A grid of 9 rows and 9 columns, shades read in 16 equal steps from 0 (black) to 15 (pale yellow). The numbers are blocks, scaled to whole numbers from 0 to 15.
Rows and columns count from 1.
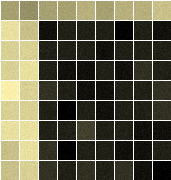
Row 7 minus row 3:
1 1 0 0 2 1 0 -1 -1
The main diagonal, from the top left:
10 12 2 1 1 1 2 1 0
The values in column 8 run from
1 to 11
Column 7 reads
11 0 2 1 2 2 2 1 3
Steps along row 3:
same down same same down up same same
